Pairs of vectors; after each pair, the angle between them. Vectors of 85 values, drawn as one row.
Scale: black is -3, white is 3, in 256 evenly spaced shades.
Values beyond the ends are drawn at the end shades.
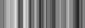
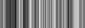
nearly opposite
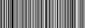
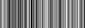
orthogonal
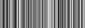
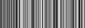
orthogonal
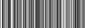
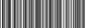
nearly parallel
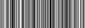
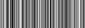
nearly parallel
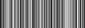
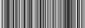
nearly opposite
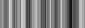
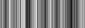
nearly parallel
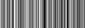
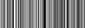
nearly parallel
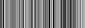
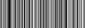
orthogonal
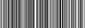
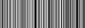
nearly opposite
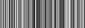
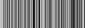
partly aligned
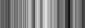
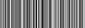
orthogonal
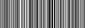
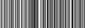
partly aligned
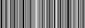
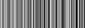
partly opposed
